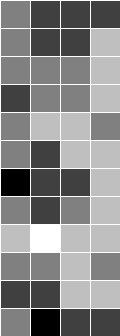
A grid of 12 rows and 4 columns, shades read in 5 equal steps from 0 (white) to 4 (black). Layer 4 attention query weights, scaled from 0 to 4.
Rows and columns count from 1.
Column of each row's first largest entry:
2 2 1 1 1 2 1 2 1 1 1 2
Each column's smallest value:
1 0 1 1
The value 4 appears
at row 7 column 1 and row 12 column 2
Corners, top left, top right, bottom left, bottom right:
2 3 2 3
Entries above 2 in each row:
3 2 0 1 0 1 3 1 0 0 2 3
